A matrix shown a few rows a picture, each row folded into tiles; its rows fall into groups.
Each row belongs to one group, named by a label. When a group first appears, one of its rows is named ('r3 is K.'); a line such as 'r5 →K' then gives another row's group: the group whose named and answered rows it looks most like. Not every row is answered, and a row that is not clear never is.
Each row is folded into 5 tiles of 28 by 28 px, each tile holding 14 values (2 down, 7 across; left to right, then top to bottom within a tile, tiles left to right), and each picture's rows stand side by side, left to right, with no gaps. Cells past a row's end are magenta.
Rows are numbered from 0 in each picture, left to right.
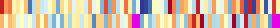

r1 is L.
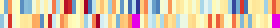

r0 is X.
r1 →L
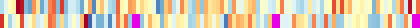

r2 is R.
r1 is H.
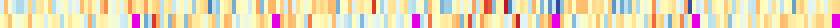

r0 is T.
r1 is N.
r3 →X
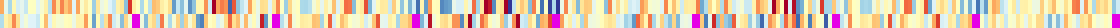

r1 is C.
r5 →C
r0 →R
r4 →T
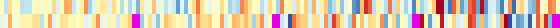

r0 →X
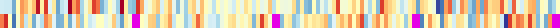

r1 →N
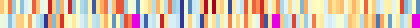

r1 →C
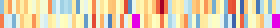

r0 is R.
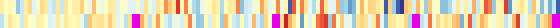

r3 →X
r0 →H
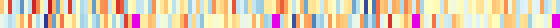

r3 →C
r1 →C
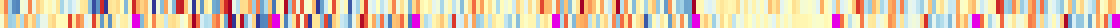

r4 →L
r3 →R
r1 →T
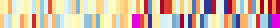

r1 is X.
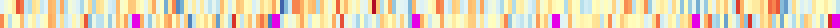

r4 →X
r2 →L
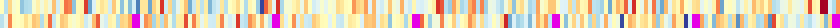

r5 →R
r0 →X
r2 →C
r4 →C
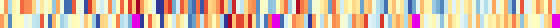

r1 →H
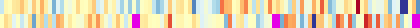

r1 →T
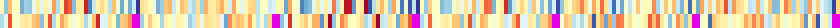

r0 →X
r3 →X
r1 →H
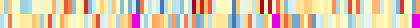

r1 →R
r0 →X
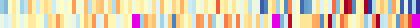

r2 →X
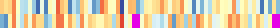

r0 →N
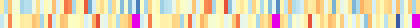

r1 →X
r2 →T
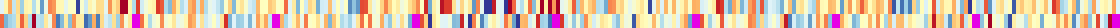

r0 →R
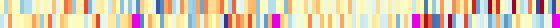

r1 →H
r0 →X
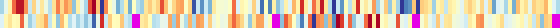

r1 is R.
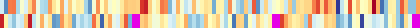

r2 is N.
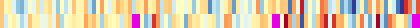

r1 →N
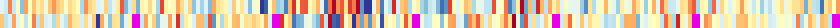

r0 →C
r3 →L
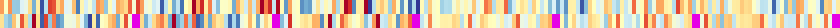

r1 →R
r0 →R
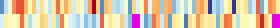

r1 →N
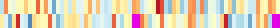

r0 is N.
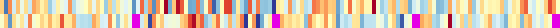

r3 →T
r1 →T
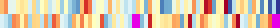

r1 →X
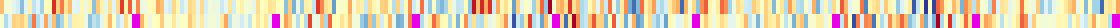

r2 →T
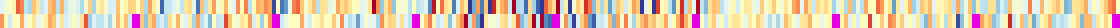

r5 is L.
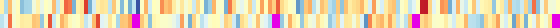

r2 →H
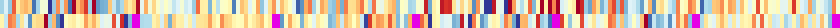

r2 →H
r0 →C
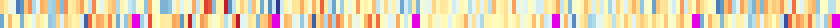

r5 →H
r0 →H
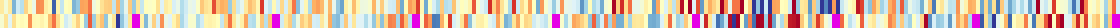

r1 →C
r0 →T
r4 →R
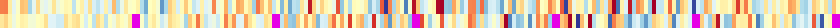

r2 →L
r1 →L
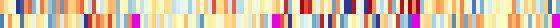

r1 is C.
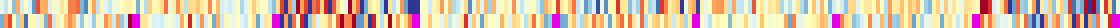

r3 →C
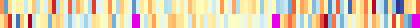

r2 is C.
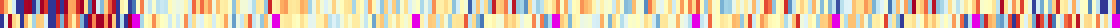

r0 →H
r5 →X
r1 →R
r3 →C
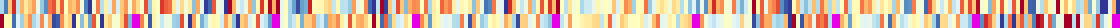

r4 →X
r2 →L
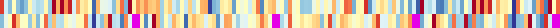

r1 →N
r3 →R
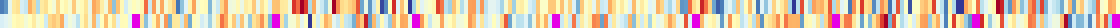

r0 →L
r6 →C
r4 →R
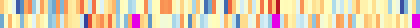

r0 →H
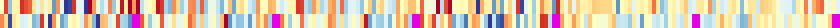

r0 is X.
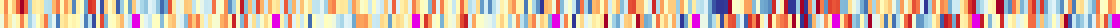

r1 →L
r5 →L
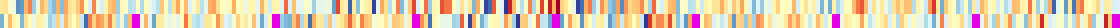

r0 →H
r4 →H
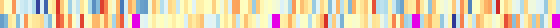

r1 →L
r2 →C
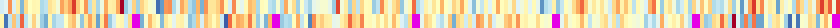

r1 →H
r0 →C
